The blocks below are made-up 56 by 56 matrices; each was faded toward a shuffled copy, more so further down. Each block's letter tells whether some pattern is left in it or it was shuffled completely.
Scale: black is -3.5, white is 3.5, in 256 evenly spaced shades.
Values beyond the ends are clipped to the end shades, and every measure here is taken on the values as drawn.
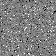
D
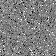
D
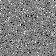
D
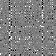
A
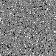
D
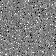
D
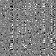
A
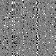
A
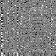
A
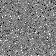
D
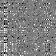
A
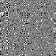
A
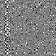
A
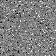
D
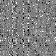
A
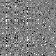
A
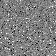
D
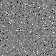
D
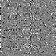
A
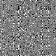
A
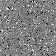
D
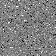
D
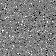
D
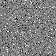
D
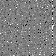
A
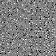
A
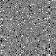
A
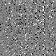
A
